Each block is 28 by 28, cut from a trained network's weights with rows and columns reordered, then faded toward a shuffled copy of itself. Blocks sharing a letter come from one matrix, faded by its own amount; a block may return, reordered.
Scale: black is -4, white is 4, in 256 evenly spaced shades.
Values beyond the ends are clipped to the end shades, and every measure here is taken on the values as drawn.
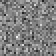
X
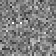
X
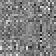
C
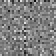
C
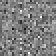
C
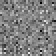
C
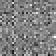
C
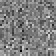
C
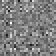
C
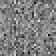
C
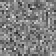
X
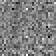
C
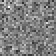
X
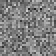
X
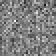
X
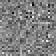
C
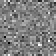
C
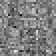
C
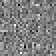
C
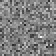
X
